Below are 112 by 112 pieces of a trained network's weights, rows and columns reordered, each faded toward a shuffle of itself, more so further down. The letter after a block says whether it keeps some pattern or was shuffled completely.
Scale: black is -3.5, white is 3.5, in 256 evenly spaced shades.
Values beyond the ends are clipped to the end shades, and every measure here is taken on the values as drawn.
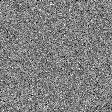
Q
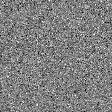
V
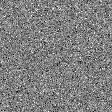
Q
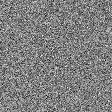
Q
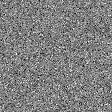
Q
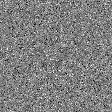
Q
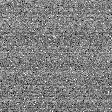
V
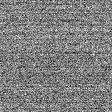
V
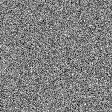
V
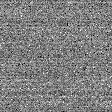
V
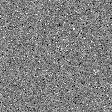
Q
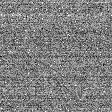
V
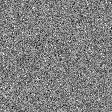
Q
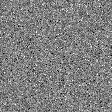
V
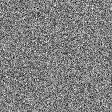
Q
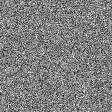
Q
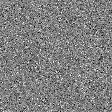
Q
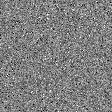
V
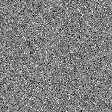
V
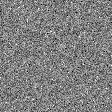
Q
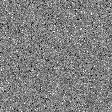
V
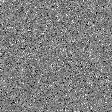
V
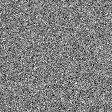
Q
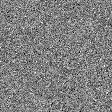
Q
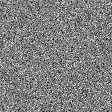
Q
